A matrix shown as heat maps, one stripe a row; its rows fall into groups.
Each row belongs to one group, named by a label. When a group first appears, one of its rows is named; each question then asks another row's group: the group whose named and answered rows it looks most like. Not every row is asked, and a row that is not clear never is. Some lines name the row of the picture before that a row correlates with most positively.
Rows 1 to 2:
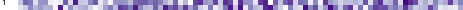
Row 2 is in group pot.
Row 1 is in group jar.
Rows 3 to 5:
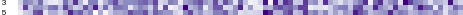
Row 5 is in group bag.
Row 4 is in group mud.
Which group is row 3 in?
jar
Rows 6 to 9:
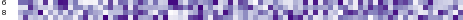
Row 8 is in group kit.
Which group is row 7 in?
pot
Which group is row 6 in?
pot
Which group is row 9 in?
mud
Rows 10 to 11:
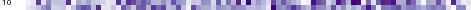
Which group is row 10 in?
pot
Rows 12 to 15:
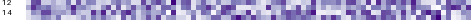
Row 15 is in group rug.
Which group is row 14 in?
mud
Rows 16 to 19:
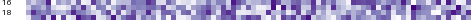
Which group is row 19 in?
mud
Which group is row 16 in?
kit
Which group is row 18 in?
jar
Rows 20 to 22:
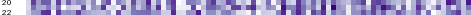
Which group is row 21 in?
rug
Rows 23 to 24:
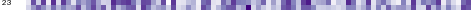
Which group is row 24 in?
mud
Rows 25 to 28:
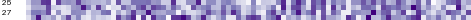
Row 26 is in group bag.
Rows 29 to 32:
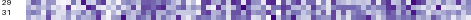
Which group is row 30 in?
pot
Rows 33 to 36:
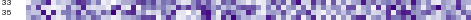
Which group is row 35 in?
mud
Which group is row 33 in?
bag
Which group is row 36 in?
kit
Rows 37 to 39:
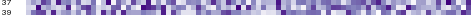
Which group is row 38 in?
pot
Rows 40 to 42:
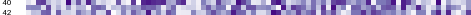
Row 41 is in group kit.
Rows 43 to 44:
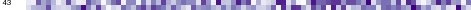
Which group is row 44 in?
bag
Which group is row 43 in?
pot
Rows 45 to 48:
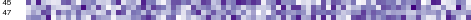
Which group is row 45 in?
pot
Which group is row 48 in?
kit
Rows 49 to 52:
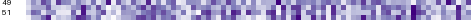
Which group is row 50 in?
bag
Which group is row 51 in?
jar
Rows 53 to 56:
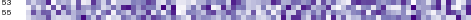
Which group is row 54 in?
mud
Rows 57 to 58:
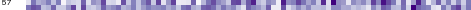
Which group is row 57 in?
rug
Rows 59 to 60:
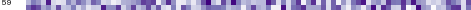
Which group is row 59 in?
kit
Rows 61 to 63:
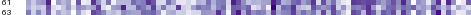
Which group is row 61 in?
kit
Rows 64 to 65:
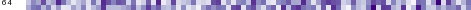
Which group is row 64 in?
rug
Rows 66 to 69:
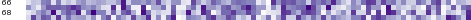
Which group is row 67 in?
mud
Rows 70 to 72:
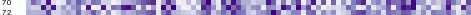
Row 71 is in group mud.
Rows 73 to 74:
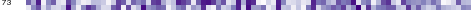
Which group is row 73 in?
pot
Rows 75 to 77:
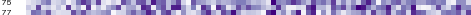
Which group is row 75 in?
bag
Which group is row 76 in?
pot
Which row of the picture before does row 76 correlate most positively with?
74
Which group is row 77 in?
jar
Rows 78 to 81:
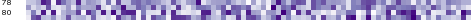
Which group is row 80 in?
mud
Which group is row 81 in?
pot
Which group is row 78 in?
bag
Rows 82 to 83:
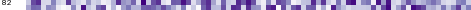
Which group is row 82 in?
pot
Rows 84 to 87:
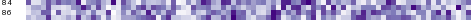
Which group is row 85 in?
bag
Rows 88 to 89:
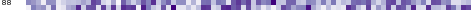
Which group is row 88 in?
kit
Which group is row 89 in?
mud
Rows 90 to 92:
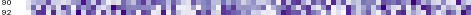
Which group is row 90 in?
bag
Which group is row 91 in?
mud
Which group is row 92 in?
mud
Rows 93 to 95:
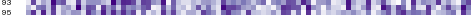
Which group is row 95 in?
mud
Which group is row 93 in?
mud
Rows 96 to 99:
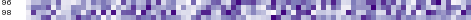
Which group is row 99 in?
bag
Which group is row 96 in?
rug
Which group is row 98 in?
mud
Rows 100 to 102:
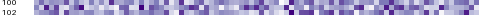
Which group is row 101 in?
pot
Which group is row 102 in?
bag
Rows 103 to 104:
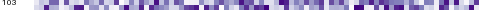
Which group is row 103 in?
rug
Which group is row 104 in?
pot
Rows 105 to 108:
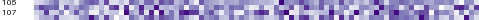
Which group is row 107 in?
pot
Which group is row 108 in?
bag
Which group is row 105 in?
bag
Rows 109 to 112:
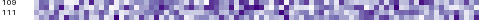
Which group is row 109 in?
jar
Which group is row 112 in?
rug
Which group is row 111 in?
kit
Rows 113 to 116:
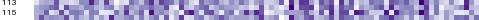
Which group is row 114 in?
bag
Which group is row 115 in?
pot
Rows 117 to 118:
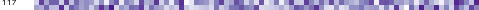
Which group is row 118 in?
mud
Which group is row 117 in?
rug
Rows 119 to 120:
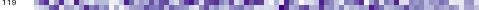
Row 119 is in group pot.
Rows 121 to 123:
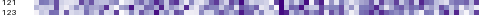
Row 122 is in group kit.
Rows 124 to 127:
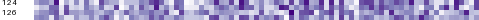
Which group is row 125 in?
rug
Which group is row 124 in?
kit
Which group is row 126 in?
bag
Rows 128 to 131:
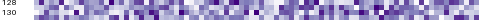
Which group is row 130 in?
pot
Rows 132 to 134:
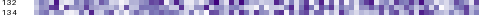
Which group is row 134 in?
jar
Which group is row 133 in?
bag
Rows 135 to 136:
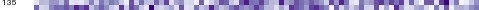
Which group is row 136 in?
mud
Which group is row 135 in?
rug
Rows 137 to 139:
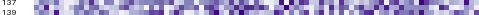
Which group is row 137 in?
jar
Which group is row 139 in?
kit
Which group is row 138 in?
pot
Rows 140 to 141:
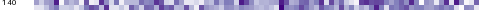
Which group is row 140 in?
kit
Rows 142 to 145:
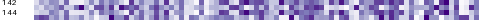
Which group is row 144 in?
rug
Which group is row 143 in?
mud
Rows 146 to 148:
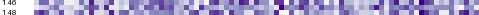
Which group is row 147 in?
bag
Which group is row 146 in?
jar
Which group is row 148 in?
jar
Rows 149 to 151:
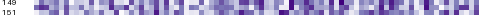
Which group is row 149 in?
rug
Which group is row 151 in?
rug
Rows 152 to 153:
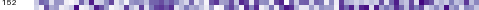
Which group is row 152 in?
jar
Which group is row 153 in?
pot
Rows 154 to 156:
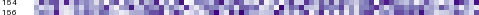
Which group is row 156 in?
kit
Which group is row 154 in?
rug
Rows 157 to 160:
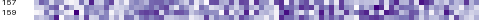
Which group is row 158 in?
bag
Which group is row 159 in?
pot
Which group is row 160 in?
kit
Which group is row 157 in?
jar
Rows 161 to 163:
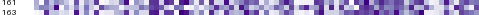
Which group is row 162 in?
kit
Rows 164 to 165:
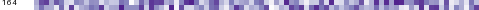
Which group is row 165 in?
mud
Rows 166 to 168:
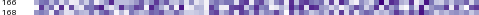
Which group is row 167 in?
mud
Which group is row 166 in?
jar
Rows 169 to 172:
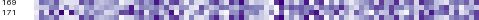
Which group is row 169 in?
jar
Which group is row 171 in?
mud
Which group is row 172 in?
jar
